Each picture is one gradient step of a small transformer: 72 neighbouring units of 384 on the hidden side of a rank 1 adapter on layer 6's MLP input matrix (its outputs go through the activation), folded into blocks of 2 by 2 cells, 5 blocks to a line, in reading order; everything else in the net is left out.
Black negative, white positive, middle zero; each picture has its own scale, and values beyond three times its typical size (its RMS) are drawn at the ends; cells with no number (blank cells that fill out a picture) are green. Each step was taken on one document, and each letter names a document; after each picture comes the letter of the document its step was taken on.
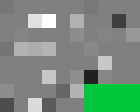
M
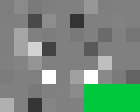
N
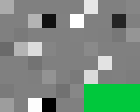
M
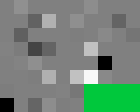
N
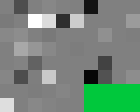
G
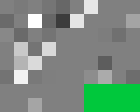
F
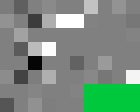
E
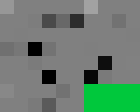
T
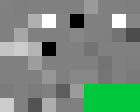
M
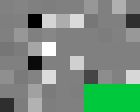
E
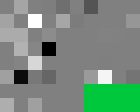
F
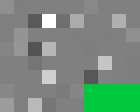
M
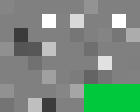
M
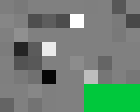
E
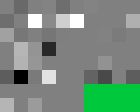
F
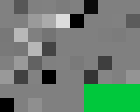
G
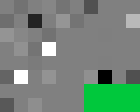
F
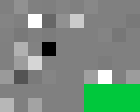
F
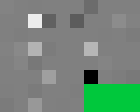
N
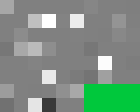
M
